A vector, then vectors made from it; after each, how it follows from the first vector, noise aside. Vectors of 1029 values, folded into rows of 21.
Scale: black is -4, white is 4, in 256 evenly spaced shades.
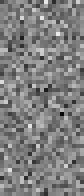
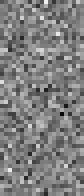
copied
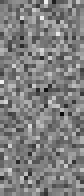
copied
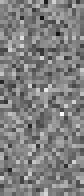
negated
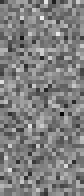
copied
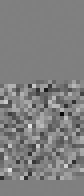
partly zeroed
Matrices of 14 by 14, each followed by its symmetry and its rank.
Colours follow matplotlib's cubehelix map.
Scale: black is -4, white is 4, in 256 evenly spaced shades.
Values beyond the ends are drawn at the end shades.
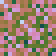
symmetric, full rank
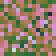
antisymmetric, full rank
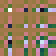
symmetric, rank one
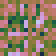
neither, rank three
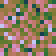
antisymmetric, full rank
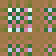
symmetric, rank one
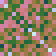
symmetric, full rank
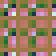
symmetric, rank one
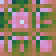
symmetric, rank two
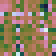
neither, rank three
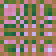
symmetric, rank two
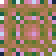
symmetric, rank two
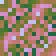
symmetric, full rank
